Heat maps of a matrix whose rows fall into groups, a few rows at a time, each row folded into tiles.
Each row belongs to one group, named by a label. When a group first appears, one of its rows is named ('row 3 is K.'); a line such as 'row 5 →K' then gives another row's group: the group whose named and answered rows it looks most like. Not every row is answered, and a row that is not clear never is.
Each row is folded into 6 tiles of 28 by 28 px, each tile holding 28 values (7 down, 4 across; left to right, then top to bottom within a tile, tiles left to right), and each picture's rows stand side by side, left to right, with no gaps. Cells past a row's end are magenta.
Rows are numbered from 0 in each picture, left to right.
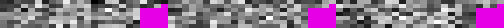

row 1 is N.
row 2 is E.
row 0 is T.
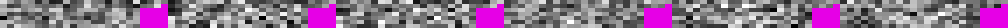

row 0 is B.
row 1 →N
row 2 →N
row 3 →N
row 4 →E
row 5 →E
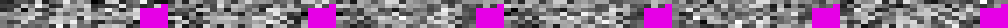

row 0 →T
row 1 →E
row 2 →E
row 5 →N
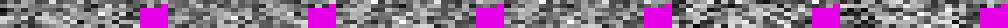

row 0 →E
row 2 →N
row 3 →N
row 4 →N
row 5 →E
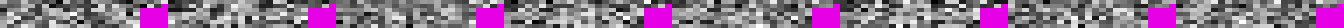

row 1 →T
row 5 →T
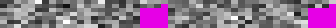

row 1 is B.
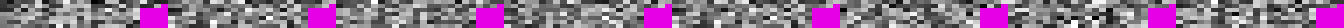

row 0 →T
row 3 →N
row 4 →N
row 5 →B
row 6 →B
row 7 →T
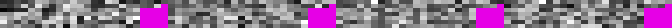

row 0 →T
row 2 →T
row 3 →N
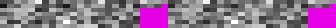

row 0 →N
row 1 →N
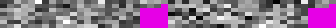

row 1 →E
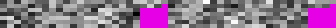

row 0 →E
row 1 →N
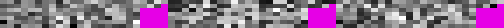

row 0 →B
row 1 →T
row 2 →B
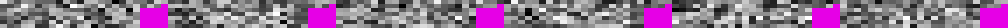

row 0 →B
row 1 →E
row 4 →T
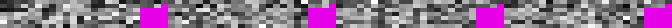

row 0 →T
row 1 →E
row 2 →T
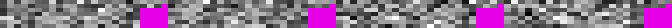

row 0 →E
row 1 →N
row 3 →E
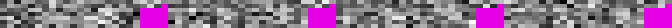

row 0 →E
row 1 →B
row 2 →B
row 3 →B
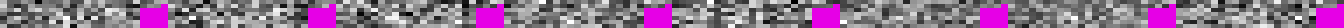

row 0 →B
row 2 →E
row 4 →T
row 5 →T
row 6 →B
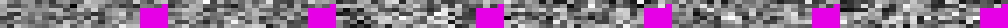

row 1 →N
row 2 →E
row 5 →T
